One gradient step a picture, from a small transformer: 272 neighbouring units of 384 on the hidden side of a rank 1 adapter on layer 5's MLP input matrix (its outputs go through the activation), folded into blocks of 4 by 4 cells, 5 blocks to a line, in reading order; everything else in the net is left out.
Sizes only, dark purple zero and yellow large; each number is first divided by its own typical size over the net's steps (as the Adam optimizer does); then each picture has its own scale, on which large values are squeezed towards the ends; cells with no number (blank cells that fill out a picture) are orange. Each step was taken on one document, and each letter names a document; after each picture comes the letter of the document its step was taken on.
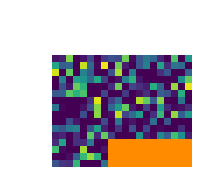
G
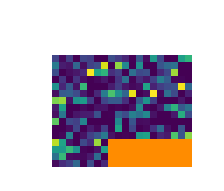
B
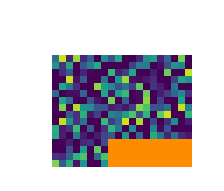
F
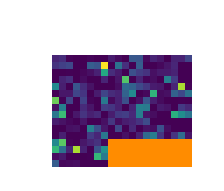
B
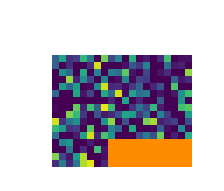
F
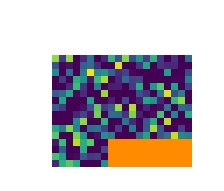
G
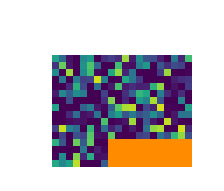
G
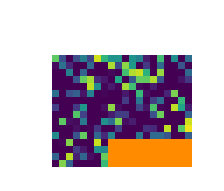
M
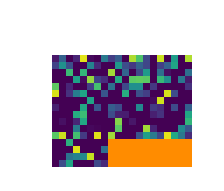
M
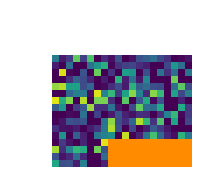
F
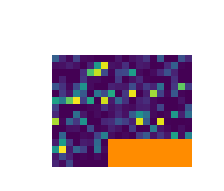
B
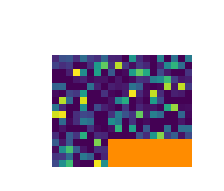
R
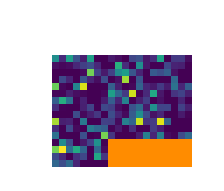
B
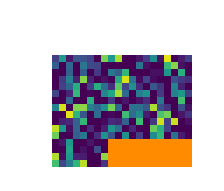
F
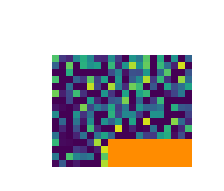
M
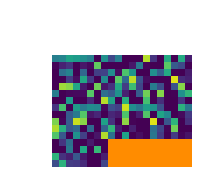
F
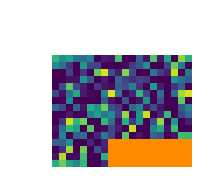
F
